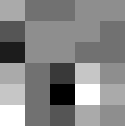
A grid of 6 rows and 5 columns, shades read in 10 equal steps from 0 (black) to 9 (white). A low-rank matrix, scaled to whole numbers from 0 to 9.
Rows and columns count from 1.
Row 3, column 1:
1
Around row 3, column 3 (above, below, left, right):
5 2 5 4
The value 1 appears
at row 3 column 1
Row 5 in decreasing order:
9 7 6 4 0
